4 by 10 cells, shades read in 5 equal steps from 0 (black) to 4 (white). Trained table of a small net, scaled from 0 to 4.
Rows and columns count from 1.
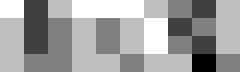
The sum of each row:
29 24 24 23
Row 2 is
3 1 2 3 2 3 4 1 2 3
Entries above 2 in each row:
7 5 5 5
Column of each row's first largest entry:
1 7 7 1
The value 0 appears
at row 4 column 9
